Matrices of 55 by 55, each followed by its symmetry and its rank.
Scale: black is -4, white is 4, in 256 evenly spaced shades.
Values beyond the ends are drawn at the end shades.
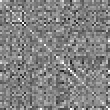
symmetric, rank five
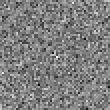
symmetric, full rank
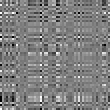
neither, rank two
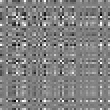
symmetric, rank two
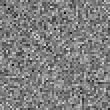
symmetric, full rank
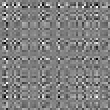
symmetric, rank two
